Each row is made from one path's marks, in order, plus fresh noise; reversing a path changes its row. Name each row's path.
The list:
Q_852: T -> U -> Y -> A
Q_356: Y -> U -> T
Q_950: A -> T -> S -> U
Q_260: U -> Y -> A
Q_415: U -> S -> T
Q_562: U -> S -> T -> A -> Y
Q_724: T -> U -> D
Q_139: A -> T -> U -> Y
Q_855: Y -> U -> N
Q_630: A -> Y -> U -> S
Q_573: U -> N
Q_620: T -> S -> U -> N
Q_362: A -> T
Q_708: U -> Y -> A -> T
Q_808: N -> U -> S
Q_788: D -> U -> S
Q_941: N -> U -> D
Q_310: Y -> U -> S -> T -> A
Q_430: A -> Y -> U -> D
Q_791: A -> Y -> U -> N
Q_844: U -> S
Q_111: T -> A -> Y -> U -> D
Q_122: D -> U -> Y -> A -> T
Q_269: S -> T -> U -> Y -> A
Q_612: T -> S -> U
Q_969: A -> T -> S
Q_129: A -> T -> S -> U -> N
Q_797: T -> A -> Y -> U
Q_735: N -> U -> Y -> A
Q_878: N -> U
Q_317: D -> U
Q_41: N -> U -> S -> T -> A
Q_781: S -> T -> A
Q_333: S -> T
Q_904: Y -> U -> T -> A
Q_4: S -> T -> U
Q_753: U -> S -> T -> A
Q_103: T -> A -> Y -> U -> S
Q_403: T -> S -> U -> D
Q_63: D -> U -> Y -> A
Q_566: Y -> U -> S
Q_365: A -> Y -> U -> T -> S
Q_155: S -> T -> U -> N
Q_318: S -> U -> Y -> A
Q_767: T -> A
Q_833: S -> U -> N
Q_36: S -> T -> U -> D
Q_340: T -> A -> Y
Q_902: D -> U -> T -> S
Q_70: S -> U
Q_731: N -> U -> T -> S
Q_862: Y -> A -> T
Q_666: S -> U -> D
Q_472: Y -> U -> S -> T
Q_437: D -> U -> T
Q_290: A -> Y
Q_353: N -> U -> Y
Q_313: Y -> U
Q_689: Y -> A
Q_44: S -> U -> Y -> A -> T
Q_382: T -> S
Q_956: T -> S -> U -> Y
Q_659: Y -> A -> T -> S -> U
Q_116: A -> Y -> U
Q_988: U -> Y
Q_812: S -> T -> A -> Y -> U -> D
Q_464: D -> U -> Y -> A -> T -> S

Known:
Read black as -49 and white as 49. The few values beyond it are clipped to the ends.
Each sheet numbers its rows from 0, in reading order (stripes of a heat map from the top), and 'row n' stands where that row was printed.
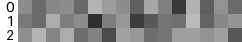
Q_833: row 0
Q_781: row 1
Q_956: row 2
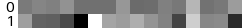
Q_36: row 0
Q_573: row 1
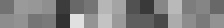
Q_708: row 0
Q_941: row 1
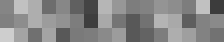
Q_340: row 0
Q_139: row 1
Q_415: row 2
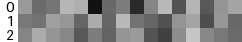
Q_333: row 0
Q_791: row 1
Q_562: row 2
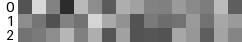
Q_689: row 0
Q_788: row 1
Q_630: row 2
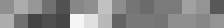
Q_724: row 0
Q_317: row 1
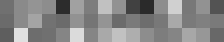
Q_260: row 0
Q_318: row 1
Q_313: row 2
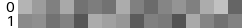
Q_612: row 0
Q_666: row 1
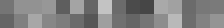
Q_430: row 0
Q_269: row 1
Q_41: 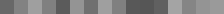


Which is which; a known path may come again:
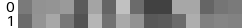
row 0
Q_430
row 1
Q_735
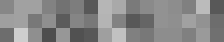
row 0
Q_797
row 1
Q_403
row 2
Q_862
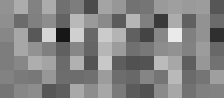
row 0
Q_956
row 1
Q_833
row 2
Q_988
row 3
Q_111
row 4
Q_116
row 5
Q_36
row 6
Q_63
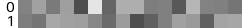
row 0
Q_353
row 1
Q_950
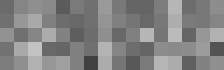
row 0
Q_812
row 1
Q_44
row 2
Q_4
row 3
Q_852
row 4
Q_139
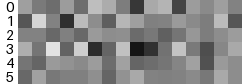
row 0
Q_70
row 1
Q_689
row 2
Q_902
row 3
Q_362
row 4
Q_129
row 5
Q_659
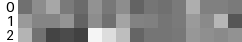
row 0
Q_318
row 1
Q_620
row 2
Q_317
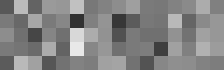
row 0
Q_566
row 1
Q_781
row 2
Q_788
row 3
Q_808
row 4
Q_904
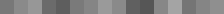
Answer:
Q_122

